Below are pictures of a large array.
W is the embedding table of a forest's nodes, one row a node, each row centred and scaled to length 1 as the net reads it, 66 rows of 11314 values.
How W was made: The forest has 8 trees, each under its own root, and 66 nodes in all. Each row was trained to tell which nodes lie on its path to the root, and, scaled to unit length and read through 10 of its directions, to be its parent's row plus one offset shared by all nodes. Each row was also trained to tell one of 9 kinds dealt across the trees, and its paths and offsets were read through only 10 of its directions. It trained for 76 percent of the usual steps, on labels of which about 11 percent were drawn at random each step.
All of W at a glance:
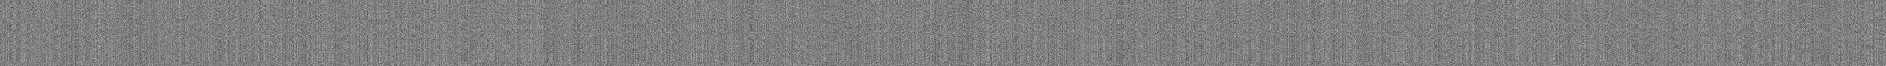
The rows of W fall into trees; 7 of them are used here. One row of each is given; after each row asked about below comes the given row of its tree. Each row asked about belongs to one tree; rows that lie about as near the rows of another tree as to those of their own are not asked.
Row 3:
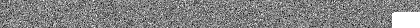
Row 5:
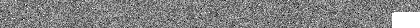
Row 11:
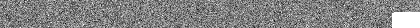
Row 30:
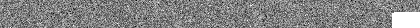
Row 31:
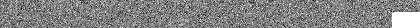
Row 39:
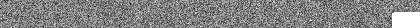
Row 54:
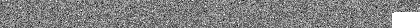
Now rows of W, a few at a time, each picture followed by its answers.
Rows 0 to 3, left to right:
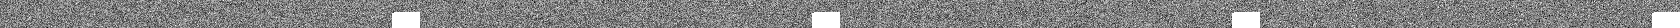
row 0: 31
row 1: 54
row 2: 54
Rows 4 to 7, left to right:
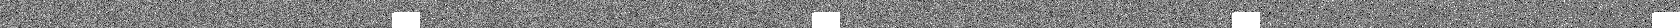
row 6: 5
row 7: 54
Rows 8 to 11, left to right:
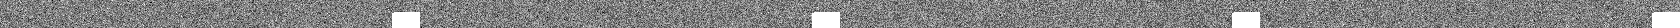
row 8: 31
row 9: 5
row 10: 39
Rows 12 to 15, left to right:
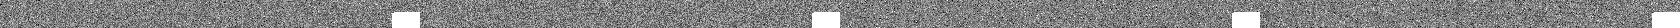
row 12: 54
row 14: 30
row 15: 11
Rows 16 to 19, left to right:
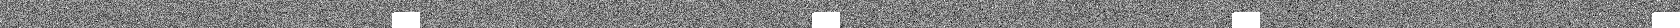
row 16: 54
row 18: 11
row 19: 31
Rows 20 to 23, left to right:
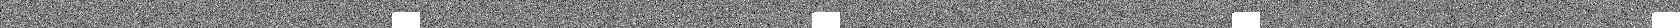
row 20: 31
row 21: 5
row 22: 31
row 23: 5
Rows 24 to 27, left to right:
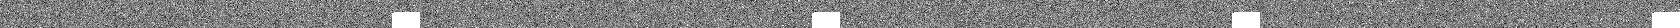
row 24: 3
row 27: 54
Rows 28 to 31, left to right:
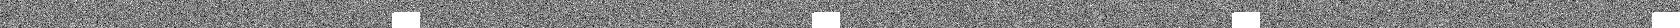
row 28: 3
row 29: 30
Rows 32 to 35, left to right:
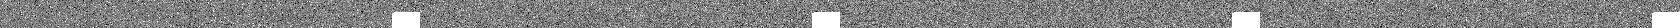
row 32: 5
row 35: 54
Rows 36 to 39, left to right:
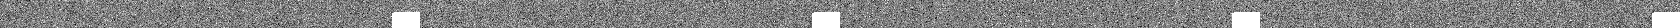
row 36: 11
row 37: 3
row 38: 5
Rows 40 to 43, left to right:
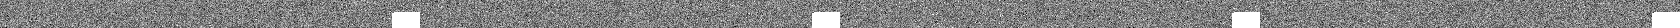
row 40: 54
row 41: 3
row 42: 3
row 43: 31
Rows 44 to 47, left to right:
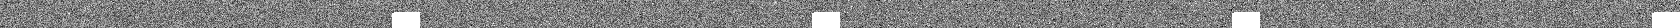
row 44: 3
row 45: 31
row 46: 31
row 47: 30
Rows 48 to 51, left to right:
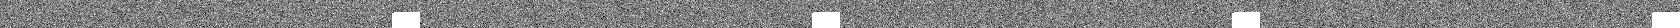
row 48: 31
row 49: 3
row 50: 3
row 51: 31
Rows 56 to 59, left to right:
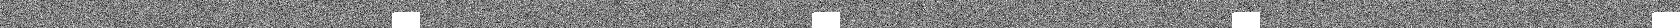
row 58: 3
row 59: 3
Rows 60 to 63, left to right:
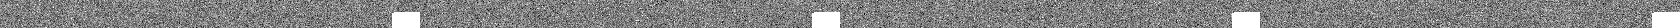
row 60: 39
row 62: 5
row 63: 54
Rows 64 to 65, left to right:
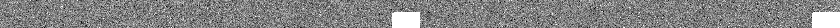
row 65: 11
